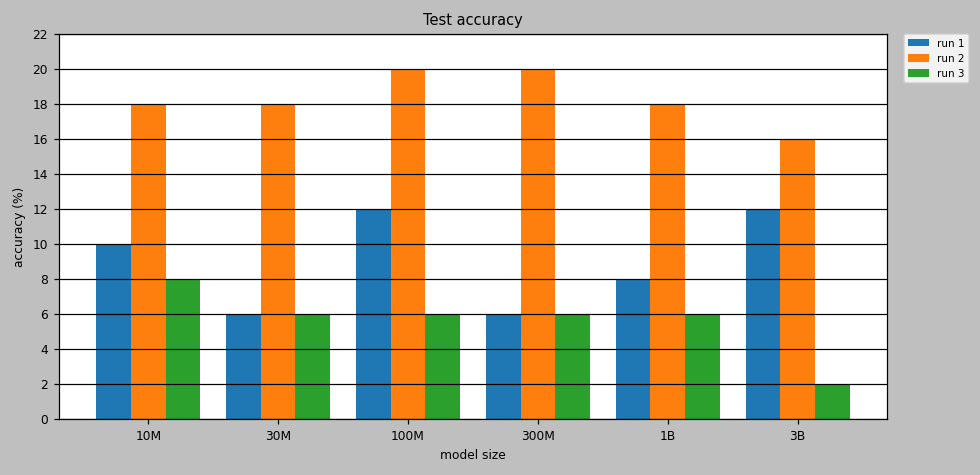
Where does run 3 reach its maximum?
10M
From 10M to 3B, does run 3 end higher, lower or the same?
lower
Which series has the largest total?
run 2
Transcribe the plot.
Title: Test accuracy
x-axis: model size, ticks 10M 30M 100M 300M 1B 3B
y-axis: accuracy (%), ticks 0 2 4 6 8 10 12 14 16 18 20 22
Legend: run 1, run 2, run 3
Values:
run 1: 10 6 12 6 8 12
run 2: 18 18 20 20 18 16
run 3: 8 6 6 6 6 2
